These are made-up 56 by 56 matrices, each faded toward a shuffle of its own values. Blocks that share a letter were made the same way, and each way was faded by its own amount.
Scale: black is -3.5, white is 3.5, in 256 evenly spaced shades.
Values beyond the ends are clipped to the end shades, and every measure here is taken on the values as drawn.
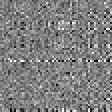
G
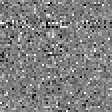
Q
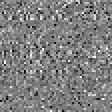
Q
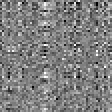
G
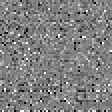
Q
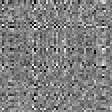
G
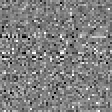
Q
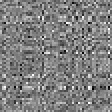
G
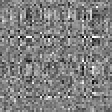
G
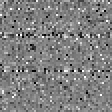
Q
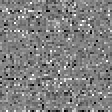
Q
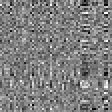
G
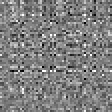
G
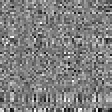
G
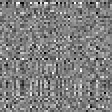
G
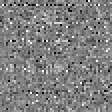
Q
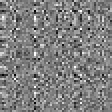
G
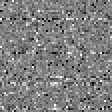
Q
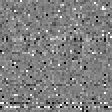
Q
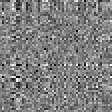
G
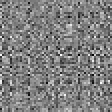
G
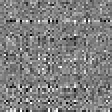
G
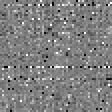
Q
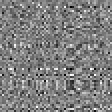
G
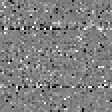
Q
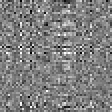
G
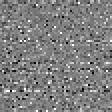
Q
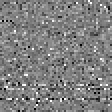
Q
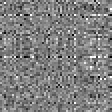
G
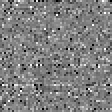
Q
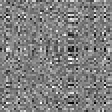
G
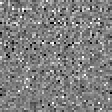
Q
